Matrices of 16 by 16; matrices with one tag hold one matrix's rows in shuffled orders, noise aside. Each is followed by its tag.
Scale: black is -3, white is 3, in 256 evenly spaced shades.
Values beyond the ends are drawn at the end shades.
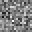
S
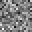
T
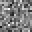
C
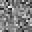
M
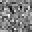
C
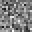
S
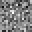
S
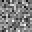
S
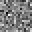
M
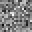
S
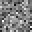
T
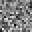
T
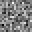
S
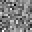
T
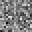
M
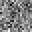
C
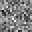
S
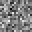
C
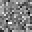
M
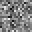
C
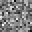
T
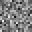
T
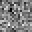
C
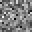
T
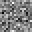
S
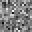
S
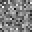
T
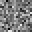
M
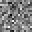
C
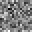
C
